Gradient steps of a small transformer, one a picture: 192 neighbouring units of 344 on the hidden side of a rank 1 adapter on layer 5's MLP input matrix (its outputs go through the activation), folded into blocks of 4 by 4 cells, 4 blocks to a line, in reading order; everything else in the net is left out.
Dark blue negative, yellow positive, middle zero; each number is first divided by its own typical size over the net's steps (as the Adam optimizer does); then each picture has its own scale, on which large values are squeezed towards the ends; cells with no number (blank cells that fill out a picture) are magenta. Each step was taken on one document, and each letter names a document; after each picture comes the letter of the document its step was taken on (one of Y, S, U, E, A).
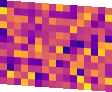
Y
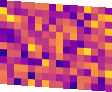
Y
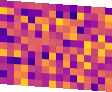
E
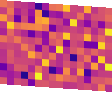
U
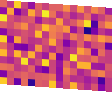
E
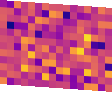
U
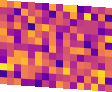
Y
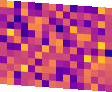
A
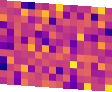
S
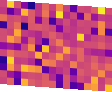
S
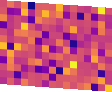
S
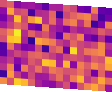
Y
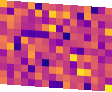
U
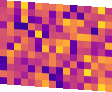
A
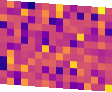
S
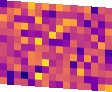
U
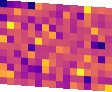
U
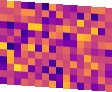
A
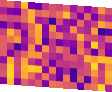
A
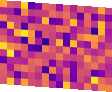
A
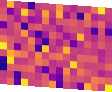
S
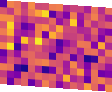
U
